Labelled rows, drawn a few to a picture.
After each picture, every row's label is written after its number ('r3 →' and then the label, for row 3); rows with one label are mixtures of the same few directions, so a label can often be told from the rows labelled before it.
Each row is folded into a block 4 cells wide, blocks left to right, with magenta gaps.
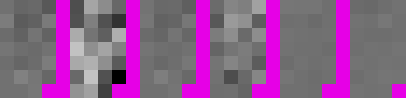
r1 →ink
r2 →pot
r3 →ink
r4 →ink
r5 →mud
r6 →mud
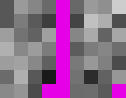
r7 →pot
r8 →ink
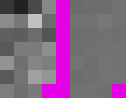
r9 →mud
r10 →mud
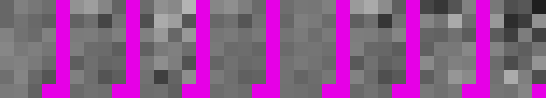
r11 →pot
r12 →mud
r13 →ink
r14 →mud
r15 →ink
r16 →mud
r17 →mud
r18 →ink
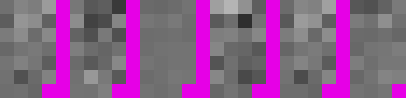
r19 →ink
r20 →ink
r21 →mud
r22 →mud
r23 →ink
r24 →mud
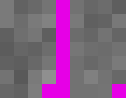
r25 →pot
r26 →ink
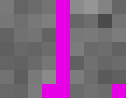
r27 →pot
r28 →mud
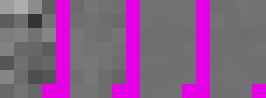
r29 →mud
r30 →pot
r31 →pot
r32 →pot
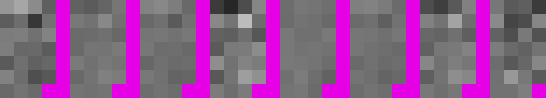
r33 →mud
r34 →mud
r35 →mud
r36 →mud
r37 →pot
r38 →mud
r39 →mud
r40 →ink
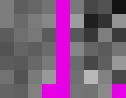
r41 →pot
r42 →ink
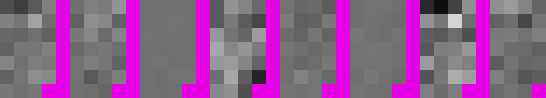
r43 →mud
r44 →ink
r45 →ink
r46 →pot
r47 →ink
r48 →pot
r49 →mud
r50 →mud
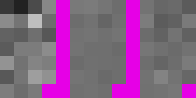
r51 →mud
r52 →mud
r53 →ink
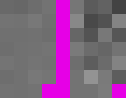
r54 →mud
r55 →ink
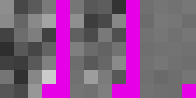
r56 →pot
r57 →ink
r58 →ink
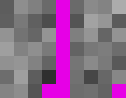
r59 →pot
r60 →ink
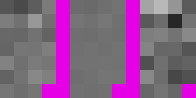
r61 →mud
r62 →mud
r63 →mud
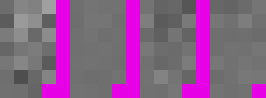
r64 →ink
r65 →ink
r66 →ink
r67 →mud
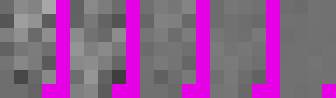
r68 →ink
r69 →pot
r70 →ink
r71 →pot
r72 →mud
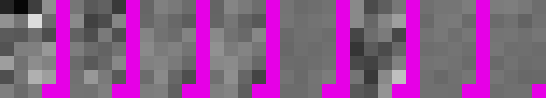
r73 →mud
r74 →ink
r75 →pot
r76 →pot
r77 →pot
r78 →pot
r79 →ink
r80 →mud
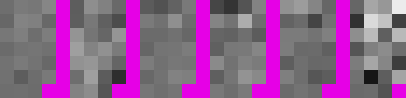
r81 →ink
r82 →pot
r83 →mud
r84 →mud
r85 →mud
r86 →ink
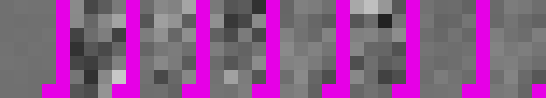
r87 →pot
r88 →pot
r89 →ink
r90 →ink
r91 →pot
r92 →mud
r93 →ink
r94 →pot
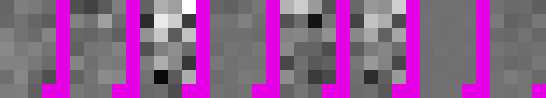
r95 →pot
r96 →mud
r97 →ink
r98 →mud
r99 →mud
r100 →ink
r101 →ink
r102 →ink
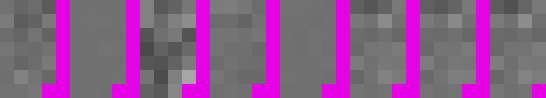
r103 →ink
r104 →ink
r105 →pot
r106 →mud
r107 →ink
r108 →mud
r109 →mud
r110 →mud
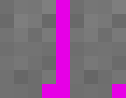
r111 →ink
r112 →ink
